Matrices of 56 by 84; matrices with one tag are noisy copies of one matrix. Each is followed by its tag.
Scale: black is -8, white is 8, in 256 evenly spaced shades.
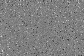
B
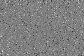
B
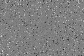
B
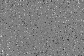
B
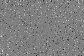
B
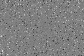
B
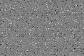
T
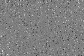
B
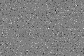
T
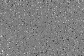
B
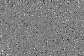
B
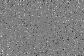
B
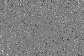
B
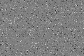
T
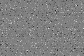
T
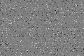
T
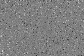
B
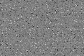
T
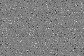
T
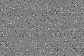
T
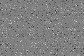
T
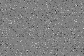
T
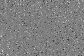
B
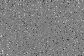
B
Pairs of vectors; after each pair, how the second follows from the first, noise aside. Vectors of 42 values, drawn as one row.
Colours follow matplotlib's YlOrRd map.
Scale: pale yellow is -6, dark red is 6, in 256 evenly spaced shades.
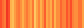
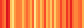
scaled up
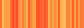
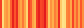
scaled up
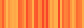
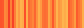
wrapped around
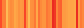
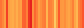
reversed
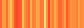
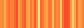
reversed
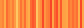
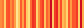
scaled up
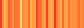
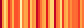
scaled up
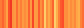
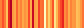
scaled up
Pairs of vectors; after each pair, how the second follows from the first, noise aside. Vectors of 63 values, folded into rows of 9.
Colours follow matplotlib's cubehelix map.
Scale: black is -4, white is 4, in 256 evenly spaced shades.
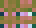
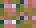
wrapped around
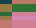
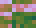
negated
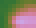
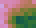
negated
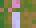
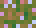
shuffled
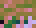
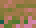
shrunk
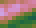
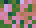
shuffled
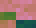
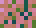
shuffled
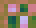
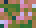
shuffled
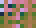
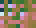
negated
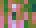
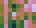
negated
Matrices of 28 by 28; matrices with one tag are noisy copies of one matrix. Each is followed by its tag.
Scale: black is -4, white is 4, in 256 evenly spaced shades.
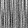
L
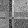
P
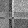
P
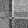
P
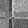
P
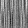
L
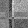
P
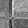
P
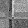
P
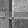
P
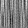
L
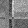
P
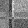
P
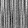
L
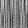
L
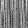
L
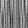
L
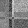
P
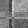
P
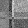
P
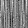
L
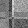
P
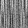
L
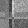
P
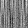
L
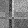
P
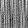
L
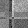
P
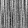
L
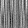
L
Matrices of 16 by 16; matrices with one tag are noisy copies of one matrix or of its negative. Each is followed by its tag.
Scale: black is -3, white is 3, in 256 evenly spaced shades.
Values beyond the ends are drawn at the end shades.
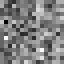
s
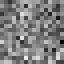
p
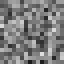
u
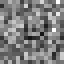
u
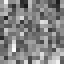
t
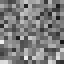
p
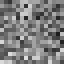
p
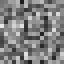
u
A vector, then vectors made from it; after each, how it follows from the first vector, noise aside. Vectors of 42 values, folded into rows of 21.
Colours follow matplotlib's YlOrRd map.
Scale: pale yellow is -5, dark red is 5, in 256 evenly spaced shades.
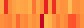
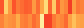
negated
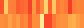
negated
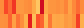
reversed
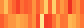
negated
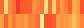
negated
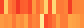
negated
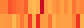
reversed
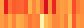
sign-scrambled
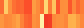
negated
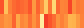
negated
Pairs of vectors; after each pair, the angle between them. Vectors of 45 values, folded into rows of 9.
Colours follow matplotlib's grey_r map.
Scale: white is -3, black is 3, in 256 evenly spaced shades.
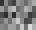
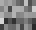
partly opposed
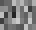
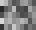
partly opposed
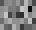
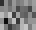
orthogonal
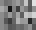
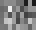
nearly opposite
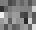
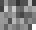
partly aligned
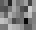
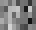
partly aligned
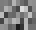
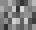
partly aligned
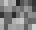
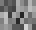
partly opposed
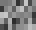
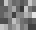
partly opposed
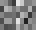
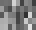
partly opposed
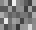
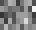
partly opposed
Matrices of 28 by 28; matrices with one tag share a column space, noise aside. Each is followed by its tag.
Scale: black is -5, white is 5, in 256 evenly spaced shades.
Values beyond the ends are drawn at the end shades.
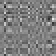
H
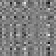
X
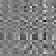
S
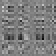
S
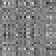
X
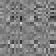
H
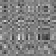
S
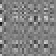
H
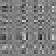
S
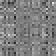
X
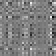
X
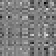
X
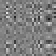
H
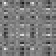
X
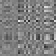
S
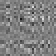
H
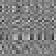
S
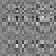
H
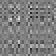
H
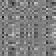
X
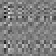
H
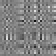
S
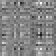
X
